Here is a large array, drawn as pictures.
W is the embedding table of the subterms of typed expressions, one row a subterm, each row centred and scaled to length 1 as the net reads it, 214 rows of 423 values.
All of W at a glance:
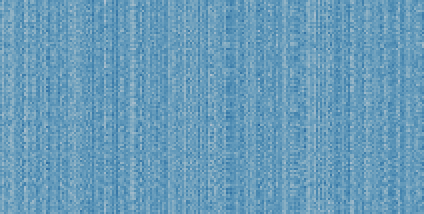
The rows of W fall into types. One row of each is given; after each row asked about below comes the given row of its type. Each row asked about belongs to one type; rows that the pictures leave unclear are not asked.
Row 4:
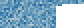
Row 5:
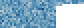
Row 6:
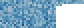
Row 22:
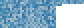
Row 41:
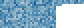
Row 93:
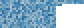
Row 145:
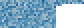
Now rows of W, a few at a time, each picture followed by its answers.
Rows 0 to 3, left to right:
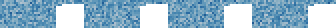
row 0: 41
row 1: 22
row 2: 22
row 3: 145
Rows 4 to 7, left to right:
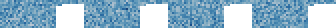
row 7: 145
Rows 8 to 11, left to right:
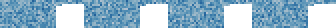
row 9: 145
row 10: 5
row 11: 5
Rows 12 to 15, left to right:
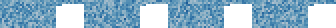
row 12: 93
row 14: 93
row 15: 93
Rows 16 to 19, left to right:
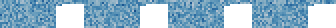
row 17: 41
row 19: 41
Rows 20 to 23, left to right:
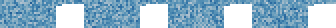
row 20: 41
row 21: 145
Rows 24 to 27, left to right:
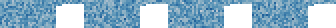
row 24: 145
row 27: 6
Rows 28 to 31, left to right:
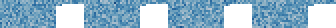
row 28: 5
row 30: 145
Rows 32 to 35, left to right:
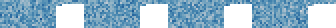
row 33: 41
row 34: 93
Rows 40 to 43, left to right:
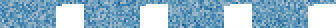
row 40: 93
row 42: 5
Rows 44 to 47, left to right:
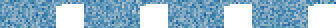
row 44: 22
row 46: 22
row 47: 145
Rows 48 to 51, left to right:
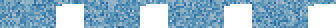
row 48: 41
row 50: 145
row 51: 6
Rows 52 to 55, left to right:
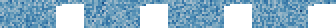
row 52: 145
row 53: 4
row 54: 145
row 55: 5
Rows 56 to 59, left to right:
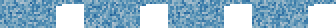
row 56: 41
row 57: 4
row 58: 41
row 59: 145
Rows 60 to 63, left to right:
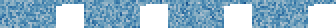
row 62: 5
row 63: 145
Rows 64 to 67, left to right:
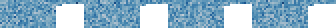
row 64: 4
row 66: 22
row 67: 22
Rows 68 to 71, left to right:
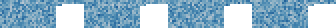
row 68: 93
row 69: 6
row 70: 93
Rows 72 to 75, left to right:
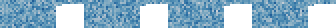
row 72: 5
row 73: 22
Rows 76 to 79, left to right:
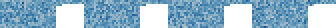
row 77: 93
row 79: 145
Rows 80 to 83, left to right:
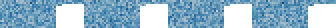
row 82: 145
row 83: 22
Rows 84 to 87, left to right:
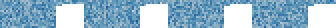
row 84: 5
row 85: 22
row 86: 145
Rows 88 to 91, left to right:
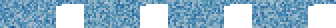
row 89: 41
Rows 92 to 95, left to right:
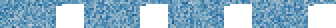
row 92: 4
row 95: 145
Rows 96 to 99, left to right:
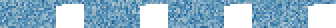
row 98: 4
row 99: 22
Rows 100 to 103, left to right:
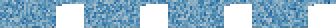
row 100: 4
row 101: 93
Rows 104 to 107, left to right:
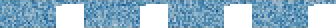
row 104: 5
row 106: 5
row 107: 41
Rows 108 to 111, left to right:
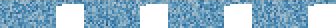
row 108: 93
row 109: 6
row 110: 5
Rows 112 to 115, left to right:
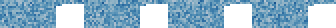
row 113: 41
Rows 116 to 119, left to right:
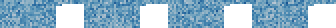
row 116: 41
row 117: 22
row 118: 5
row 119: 41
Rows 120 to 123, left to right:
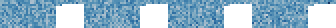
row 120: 4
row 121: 22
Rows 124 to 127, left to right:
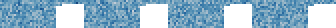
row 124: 93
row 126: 5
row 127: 145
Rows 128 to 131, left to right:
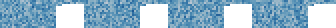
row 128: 5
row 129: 41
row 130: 93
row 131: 6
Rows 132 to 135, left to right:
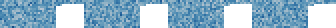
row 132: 41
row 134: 145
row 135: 5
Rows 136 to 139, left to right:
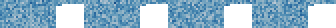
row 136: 22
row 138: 93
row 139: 41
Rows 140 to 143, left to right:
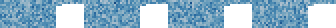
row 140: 41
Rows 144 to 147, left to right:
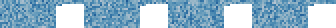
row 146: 6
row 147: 93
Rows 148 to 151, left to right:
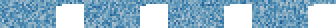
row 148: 93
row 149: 4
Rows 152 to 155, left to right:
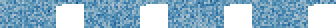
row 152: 145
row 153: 6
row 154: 22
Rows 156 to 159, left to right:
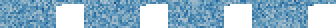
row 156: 93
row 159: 22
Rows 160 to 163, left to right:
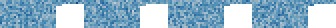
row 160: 145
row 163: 4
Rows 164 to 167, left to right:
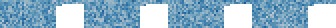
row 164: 6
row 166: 5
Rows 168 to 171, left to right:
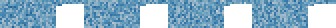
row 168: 4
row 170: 93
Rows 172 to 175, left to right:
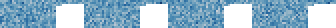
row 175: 5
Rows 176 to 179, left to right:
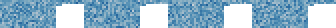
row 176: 93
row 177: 4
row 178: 41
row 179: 145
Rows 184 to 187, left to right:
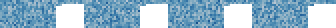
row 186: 93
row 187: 93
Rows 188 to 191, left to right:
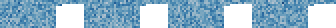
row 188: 4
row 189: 22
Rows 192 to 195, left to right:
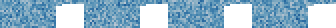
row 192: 5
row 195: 5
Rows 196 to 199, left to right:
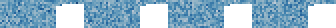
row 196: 4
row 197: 6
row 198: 6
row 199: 41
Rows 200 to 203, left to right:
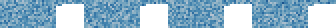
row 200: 145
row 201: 93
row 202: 145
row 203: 22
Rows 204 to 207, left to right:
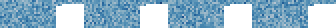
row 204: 145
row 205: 5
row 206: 4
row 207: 22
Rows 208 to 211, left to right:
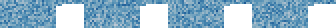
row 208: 145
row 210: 5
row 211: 93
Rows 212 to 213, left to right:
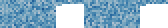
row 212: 5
